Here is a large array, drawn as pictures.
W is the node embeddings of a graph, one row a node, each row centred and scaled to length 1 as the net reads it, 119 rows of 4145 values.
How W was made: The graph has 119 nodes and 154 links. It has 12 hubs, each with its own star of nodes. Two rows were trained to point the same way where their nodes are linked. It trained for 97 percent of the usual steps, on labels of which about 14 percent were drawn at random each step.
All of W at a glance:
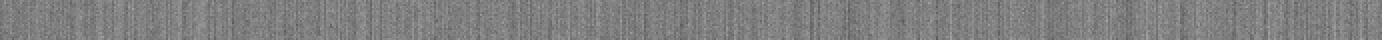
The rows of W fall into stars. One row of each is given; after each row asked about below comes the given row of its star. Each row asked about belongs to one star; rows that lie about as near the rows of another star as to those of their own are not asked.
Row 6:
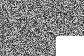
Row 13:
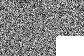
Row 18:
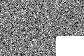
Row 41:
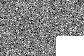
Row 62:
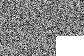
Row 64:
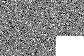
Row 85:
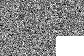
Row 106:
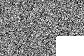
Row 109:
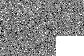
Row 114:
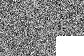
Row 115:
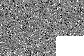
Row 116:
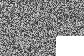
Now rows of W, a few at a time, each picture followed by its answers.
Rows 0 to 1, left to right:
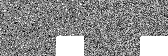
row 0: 116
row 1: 115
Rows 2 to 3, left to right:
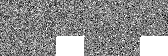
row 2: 62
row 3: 109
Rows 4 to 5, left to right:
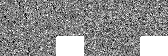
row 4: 116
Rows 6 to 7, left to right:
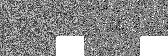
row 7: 115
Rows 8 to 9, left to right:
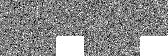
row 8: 116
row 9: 18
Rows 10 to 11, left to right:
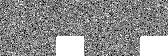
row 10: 18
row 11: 18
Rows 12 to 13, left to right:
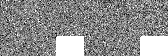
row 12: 114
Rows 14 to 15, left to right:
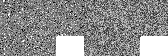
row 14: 62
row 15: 114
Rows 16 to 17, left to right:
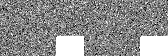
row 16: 62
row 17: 13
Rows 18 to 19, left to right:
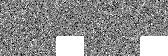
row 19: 64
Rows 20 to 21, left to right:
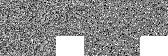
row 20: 18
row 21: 18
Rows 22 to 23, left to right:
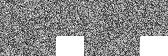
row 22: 109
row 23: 85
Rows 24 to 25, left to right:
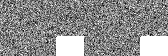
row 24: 116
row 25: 13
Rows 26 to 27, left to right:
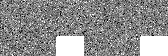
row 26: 6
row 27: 85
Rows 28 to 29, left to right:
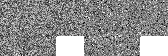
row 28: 106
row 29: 62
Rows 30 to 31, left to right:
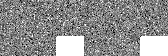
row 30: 13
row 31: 41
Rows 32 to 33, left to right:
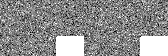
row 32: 41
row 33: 106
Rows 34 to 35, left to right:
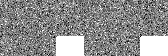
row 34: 106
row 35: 106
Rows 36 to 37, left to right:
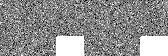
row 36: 18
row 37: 18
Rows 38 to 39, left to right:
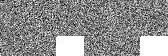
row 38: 109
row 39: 64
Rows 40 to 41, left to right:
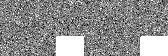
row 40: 85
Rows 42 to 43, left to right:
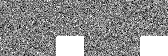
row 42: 6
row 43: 13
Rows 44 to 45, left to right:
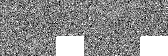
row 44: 85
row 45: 109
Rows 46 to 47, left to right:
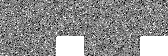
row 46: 62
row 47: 106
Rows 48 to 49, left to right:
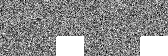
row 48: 13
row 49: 13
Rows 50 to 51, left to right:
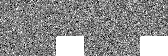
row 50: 13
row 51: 6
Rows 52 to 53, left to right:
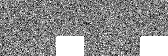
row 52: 6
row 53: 64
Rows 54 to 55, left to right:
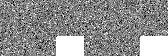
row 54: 6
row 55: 64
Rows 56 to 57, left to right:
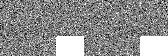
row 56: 109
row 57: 18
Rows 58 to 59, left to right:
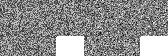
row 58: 106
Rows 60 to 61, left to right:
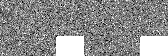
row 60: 64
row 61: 41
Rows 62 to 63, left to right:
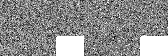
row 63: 13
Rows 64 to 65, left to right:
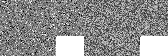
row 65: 62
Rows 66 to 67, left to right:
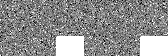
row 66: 6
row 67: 106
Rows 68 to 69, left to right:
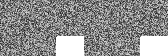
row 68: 41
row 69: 18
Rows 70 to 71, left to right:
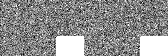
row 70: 106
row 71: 116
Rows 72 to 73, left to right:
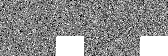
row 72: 64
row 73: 85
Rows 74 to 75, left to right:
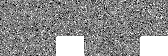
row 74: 115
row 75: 106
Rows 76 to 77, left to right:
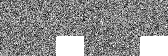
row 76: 114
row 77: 114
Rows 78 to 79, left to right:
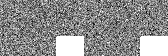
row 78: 6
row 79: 13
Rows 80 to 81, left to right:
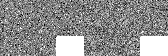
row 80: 109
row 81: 106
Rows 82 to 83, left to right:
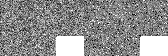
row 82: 114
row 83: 114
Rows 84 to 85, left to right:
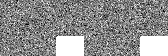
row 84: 41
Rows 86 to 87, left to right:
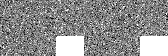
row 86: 64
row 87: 64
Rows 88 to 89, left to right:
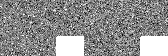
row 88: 13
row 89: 115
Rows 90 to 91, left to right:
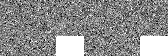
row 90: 62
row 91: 62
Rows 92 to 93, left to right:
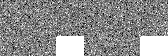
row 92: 116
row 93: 116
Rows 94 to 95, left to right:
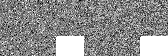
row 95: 6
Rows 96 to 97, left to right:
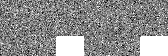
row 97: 114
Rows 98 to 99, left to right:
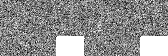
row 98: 62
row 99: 106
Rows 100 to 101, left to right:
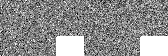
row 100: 6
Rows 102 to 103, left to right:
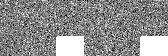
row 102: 41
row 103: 116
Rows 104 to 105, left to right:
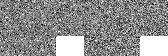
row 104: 109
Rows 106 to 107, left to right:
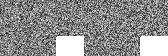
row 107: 13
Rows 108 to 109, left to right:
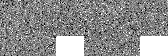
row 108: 109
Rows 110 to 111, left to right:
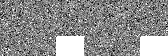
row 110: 41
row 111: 116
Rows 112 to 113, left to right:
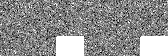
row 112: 41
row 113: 116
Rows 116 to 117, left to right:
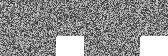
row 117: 64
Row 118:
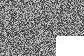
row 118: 109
